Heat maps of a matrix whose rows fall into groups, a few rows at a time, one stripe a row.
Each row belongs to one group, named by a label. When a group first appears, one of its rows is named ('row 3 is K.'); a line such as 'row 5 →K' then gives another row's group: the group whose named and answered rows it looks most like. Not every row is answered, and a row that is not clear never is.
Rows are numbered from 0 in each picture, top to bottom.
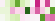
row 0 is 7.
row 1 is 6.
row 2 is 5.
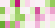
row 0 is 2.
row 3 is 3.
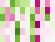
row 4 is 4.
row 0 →7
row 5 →4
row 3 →4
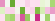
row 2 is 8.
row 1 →5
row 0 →2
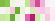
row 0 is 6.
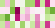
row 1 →2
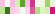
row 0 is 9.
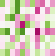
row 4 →7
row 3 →8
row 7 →5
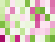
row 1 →5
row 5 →2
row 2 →4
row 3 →7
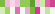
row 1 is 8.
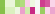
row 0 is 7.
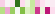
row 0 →4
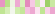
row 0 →2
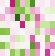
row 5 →9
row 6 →7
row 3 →8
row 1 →9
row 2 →4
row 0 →4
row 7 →7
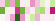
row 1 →5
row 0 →9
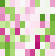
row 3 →6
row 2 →2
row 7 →5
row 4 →2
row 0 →5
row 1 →2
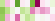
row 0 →4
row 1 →6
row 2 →3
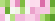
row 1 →6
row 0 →6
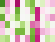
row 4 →7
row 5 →8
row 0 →3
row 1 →4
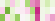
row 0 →9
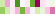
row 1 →5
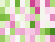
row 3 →4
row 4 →2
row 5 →5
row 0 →6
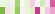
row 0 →5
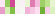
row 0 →9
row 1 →2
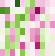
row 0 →4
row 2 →9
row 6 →8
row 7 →9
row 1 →6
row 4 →9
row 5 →9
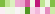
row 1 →6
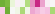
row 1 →6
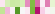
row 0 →7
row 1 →4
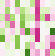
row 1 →9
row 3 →9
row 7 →6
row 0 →4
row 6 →5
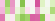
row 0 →9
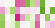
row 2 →8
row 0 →8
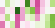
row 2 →8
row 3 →2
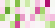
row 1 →8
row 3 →2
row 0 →7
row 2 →5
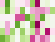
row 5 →6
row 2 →8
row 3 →4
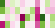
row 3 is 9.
